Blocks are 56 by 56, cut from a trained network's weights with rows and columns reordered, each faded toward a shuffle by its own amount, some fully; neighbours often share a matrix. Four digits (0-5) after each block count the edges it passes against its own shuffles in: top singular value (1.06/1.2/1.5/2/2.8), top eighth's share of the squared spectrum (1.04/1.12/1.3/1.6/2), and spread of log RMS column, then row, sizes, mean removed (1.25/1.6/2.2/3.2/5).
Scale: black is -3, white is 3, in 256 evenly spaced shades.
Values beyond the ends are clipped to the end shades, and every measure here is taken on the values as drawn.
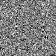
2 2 1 0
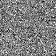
1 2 0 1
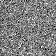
0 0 0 0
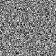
3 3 1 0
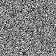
2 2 0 1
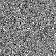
3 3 0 1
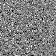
2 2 1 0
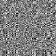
4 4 2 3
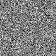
1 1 0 0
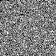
1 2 0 0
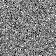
0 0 0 0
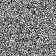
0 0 0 0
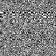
4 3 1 2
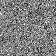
0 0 0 0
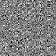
3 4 2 1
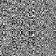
4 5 3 2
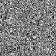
3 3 2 2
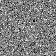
0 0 0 0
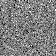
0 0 0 0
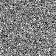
0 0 0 0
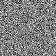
2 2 1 0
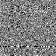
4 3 0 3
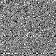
3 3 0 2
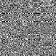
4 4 0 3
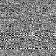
4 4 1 3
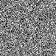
2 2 0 0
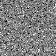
2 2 1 1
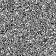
1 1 0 0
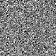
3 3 2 1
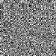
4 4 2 2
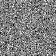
2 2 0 0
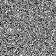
2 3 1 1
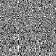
3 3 2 1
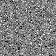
2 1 0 0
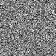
2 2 0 0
